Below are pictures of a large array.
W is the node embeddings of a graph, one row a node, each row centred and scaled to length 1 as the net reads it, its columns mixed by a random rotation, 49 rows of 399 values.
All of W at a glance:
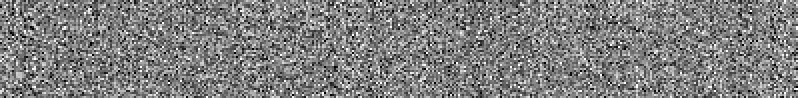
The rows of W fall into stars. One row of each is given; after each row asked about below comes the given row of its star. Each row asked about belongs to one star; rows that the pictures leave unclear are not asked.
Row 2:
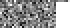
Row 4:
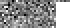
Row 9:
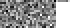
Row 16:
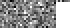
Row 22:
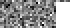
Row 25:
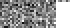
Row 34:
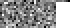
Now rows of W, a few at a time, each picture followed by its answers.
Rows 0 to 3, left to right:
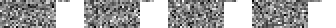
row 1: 4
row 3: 2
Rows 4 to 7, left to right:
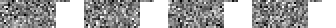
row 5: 9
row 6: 4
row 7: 16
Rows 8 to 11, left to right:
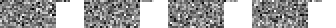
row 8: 22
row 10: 2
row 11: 22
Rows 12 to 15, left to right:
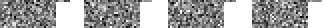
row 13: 2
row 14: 2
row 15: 16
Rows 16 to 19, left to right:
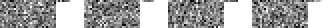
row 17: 4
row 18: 34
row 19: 2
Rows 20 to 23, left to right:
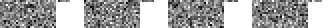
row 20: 25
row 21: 16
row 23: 22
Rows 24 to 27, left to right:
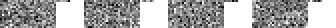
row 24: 34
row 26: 34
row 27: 4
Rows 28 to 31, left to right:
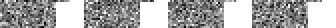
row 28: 2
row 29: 34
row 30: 25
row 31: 16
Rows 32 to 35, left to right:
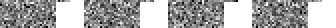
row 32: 16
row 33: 25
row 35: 4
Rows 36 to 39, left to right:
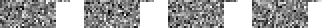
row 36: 25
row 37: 9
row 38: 9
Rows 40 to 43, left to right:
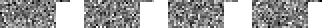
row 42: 22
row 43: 34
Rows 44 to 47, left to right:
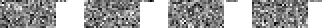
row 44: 2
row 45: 25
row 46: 4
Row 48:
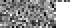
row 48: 25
